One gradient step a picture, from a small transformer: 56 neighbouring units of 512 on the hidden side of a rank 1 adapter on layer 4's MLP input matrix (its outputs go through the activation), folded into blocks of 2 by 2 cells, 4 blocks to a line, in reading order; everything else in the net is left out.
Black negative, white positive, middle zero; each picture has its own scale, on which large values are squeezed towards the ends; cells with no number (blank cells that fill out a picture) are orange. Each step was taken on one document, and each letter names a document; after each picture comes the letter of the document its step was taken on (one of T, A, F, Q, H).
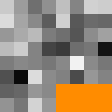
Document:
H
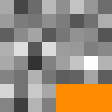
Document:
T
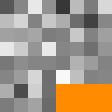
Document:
H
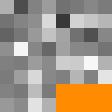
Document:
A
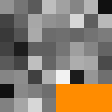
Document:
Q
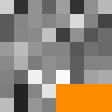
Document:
Q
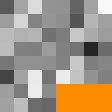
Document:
H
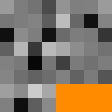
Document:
T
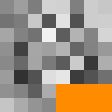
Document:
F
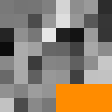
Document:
F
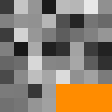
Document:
H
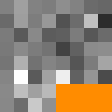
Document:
Q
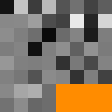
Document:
A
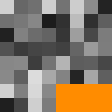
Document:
T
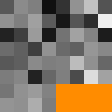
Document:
F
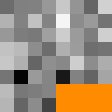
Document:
F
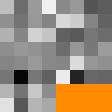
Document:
Q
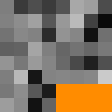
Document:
A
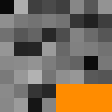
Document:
A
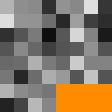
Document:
F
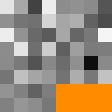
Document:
T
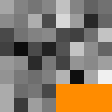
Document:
T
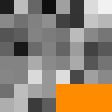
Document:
H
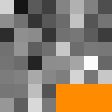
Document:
T
